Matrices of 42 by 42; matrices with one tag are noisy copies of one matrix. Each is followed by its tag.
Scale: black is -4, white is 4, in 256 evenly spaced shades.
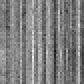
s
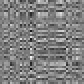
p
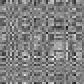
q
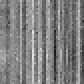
s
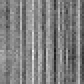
s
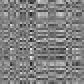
p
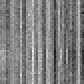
s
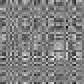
q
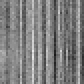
s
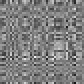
q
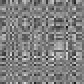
q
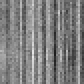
s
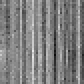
s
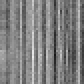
s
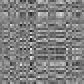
p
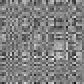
q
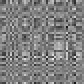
q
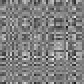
q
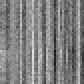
s
